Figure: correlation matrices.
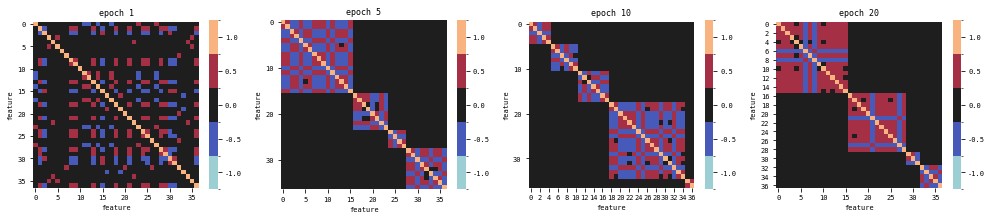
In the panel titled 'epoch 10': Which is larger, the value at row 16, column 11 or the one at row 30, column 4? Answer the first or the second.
the first
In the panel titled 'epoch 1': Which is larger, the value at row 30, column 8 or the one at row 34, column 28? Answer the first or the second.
the second
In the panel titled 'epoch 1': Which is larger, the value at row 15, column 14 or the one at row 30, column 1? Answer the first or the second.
the first
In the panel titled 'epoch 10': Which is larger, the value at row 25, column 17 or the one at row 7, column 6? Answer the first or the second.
the first
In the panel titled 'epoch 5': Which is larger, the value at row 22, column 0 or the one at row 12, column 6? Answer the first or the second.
the second
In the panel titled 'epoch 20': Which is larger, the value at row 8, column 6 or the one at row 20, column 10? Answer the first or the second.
the first
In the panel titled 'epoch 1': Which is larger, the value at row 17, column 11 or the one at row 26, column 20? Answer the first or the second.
the first
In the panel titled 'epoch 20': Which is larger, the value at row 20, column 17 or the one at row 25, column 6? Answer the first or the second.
the first
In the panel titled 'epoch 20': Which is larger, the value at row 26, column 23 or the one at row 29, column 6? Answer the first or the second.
the first
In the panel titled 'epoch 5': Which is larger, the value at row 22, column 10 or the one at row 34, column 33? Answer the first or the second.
the first
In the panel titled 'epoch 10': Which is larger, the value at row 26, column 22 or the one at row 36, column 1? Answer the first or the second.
the second
